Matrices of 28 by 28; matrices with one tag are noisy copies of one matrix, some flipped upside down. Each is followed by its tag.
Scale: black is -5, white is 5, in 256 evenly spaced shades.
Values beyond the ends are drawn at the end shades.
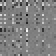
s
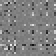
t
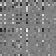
s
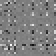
t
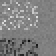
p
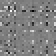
t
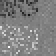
p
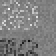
p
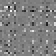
t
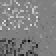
p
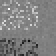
p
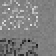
p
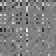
s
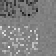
p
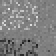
p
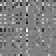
s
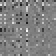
s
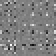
t
